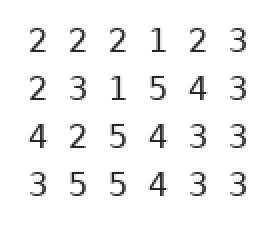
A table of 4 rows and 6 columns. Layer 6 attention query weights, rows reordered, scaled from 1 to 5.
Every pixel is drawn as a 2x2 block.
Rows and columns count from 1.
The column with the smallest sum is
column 1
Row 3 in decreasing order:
5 4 4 3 3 2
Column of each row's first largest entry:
6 4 3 2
